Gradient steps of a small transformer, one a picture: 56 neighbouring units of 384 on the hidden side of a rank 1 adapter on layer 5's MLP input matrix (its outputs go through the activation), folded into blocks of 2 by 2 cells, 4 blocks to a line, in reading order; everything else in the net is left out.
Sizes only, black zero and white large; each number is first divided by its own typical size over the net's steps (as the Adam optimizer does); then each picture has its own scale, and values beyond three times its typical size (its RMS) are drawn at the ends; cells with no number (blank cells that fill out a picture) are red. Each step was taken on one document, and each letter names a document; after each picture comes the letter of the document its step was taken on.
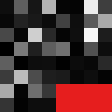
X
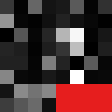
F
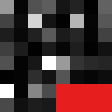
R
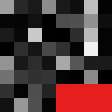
X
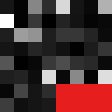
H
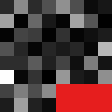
R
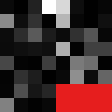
H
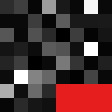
X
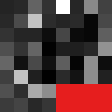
R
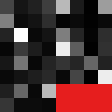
F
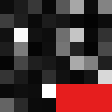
F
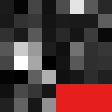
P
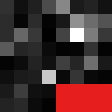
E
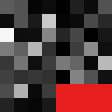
P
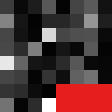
P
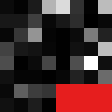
H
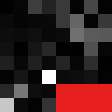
E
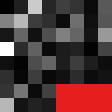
R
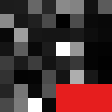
F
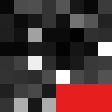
R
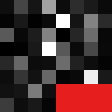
X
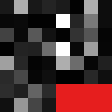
X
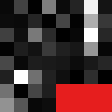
X
